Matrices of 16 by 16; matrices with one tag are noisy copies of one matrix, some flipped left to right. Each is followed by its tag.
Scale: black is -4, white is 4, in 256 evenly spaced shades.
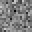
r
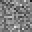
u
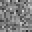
r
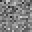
u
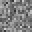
r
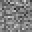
u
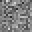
u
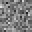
r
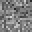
u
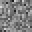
r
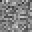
u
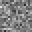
r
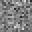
u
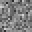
r
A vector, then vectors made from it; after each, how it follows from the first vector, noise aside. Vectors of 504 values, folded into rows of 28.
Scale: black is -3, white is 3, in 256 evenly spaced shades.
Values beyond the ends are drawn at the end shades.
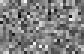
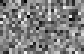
negated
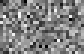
negated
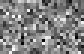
wrapped around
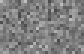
shrunk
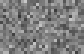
shrunk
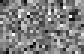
negated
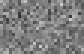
shrunk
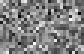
copied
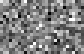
copied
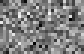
negated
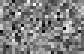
wrapped around
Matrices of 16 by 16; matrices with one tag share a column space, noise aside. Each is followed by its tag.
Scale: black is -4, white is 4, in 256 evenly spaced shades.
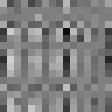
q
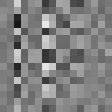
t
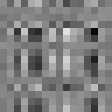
q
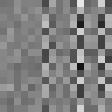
t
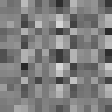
t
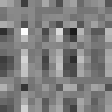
q
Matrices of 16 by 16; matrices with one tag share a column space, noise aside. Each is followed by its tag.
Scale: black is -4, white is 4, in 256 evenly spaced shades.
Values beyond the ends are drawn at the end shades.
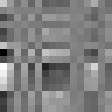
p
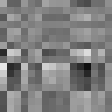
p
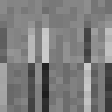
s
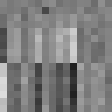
s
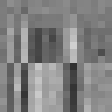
s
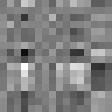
p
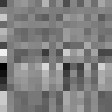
p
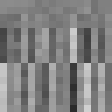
s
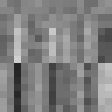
s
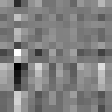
p
